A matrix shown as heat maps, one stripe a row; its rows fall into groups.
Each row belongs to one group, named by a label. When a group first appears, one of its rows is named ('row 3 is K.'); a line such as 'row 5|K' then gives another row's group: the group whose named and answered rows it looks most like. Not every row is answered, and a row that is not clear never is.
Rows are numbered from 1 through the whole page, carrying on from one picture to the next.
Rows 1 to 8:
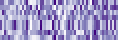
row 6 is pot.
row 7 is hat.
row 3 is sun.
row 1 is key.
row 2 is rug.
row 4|hat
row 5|pot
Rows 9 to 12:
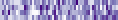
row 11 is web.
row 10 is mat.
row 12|hat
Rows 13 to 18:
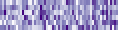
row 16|mat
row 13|hat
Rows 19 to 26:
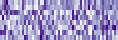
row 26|mat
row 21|pot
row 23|sun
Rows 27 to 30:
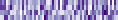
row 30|mat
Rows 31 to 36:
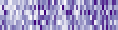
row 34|hat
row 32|sun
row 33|hat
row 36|pot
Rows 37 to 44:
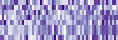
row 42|hat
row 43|hat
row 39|sun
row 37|pot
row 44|key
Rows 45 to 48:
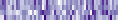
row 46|sun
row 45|sun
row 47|hat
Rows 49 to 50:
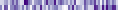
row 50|pot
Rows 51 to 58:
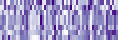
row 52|mat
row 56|key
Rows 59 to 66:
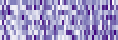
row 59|mat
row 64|key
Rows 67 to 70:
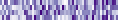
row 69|mat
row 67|pot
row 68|rug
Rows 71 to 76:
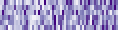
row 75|key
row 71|hat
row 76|hat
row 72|web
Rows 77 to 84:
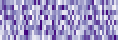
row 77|sun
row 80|mat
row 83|mat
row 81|pot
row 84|web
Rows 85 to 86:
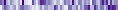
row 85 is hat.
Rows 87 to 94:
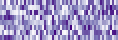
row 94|pot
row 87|sun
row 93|web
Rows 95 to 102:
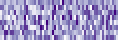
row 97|web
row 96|key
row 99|sun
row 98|sun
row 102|mat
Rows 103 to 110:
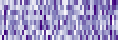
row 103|web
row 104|hat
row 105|pot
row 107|mat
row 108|mat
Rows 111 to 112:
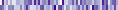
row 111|rug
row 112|key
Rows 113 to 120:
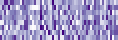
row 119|rug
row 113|pot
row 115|mat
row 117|mat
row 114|web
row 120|pot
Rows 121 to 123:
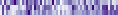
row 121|pot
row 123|rug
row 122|rug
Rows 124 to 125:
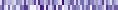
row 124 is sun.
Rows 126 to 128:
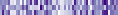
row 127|web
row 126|rug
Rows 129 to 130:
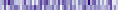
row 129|mat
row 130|mat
